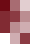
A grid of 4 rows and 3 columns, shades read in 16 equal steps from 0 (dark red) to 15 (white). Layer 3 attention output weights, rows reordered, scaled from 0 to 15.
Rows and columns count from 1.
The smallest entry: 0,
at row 1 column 1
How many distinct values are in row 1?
3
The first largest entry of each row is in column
3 3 3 1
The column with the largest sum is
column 3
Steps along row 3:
up up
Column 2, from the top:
6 3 8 10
